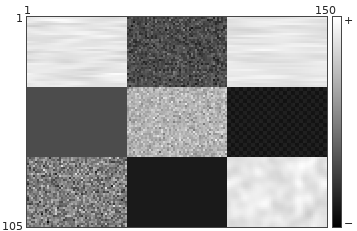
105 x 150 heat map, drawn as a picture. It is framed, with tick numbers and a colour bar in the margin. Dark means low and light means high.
The table splits into 3 rows of 3 panels. Panel 1,1: very high, streaked across, faint in contrast. Panel 1,2: low, fine-grained. Panel 1,3: very high, streaked across, faint in contrast. Panel 2,1: low, flat. Panel 2,2: high, fine-grained. Panel 2,3: very low, checkered, faint in contrast. Panel 3,1: middling, fine-grained, strong in contrast. Panel 3,2: very low, flat. Panel 3,3: very high, blotchy, faint in contrast.
